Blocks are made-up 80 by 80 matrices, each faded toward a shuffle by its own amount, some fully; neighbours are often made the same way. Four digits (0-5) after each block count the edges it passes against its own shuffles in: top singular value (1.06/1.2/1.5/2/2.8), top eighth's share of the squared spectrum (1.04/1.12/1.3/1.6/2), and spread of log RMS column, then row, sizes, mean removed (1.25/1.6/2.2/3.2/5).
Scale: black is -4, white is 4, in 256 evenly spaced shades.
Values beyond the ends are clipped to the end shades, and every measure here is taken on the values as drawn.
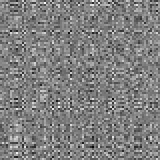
5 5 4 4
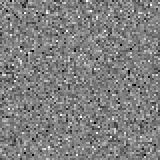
2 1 0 0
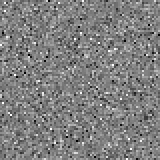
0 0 0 0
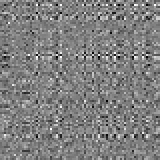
5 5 3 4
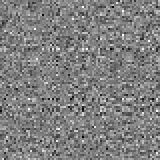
4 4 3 2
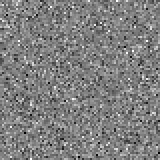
1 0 0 0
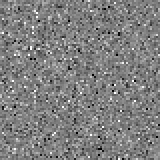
2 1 0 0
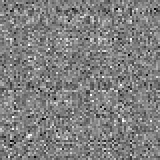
4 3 2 2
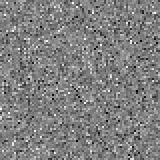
0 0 0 0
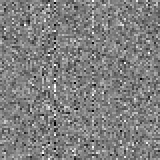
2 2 3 0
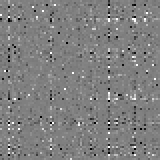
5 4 2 2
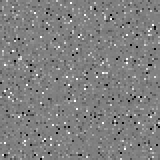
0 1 0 0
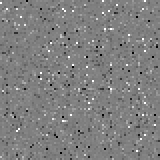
2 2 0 0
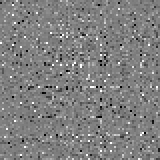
3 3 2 2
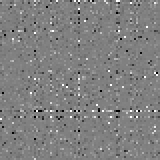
4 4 2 2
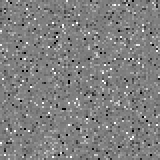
1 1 0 0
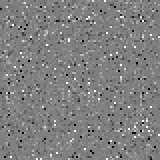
3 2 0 1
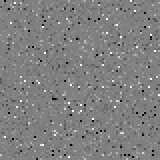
1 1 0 0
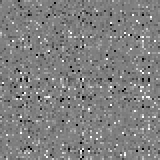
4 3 2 2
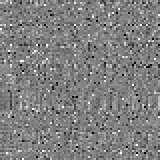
4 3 1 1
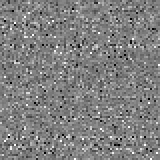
3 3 0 2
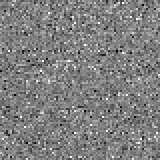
1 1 0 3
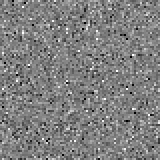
0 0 0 1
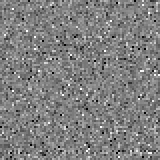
1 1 0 1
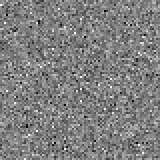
0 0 0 0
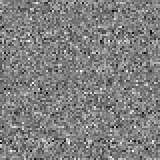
1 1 0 3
